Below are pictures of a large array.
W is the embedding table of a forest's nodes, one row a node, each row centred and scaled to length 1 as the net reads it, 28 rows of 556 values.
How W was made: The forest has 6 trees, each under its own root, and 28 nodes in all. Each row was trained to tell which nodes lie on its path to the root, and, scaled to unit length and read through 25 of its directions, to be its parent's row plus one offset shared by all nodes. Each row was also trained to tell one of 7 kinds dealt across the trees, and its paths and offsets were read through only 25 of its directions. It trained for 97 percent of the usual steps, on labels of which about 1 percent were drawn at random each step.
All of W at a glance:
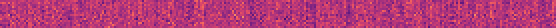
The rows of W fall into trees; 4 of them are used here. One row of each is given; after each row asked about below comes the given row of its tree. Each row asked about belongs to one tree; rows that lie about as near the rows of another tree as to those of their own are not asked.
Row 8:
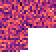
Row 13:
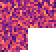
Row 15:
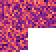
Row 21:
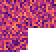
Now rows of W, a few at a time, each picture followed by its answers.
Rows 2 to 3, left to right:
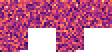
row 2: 15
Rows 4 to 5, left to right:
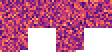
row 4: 8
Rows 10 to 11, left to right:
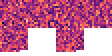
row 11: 13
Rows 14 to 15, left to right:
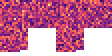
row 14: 21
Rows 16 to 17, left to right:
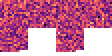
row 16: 15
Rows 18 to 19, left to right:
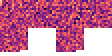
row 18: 15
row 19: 13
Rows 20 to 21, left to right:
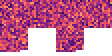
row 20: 8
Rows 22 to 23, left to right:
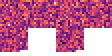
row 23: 15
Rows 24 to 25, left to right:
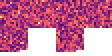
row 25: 13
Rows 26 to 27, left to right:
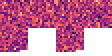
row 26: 21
